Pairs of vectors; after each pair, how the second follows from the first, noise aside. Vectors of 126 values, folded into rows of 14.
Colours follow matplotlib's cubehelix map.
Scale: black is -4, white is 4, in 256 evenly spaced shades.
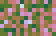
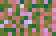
copied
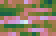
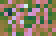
shuffled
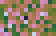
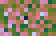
copied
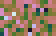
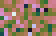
copied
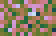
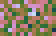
copied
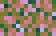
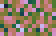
copied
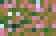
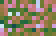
copied
